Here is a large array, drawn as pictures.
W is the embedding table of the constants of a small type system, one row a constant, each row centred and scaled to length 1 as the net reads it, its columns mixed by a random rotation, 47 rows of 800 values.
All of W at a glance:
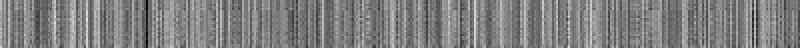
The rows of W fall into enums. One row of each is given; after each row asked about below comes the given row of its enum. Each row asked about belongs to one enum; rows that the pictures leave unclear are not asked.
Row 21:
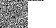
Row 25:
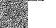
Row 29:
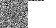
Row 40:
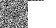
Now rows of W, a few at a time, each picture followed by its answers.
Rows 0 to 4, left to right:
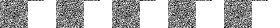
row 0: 40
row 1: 25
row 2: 40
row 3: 25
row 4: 21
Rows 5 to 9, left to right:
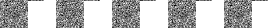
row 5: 40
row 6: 25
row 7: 40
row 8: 40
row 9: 40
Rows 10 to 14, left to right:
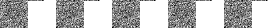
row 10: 25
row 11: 21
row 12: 21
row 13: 25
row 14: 21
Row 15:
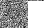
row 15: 25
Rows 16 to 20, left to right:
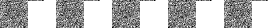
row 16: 25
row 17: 25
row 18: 21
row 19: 21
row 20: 25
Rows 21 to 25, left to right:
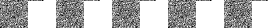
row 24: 21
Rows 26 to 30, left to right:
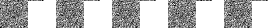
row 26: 21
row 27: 25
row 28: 25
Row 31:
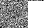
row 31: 21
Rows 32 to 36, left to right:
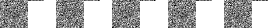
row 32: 40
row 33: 25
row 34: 21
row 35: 40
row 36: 29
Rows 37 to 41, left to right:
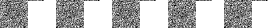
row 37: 25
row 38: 21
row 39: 25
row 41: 21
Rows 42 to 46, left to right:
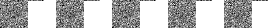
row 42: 21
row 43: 40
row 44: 21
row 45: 29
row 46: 29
